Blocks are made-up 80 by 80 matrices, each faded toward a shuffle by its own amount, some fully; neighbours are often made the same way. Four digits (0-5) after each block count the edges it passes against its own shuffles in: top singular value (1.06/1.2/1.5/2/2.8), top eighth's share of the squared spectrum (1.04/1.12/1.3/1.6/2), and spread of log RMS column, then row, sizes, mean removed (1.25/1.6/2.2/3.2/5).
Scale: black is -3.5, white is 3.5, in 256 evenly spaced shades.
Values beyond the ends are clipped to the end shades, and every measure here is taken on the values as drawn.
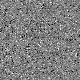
2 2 0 0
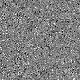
3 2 1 0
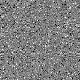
3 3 1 1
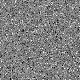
1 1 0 0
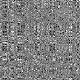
4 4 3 2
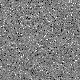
2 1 0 0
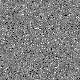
1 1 0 1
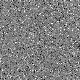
1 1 0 0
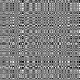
5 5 4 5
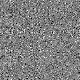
3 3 1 1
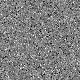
0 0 0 0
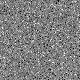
1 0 0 0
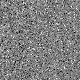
1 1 0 0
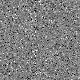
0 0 1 0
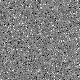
0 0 0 0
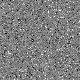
0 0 0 0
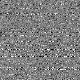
2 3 0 4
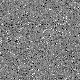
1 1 0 0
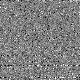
2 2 0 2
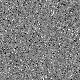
0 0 0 0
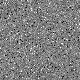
0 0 0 0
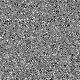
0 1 0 2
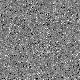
0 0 0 0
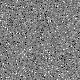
0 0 0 0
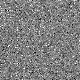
0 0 0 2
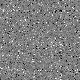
3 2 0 1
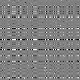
5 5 3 4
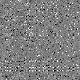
4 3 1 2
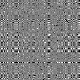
5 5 3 4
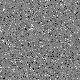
2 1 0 0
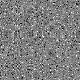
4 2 1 0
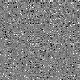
4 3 1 1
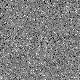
0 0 0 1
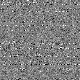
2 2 0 3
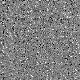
3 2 1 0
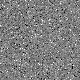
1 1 0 0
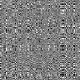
5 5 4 3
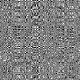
5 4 3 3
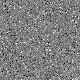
1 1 0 0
